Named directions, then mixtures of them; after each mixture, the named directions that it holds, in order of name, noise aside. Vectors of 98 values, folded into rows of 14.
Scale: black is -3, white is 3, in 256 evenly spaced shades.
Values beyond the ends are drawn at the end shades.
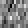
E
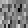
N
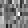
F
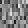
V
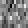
E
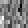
F, N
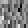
F, N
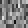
F, V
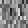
F, V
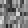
E, F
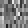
F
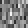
V
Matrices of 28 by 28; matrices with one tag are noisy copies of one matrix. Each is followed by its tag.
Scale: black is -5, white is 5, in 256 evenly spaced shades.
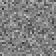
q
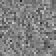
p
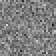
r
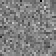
p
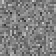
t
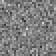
t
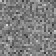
r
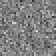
p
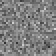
p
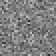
q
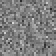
p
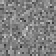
t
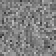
p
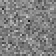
q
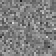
p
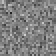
t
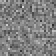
r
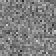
r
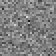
q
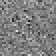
q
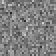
t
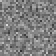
r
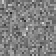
t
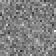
r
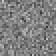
t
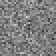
q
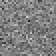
q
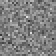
q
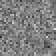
p
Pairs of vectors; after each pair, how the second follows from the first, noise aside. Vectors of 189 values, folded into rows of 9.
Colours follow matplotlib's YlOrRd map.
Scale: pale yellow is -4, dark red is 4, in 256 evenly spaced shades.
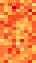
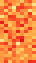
sign-scrambled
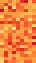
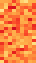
sign-scrambled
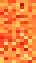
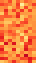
sign-scrambled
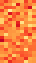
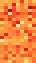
sign-scrambled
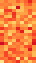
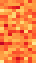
sign-scrambled
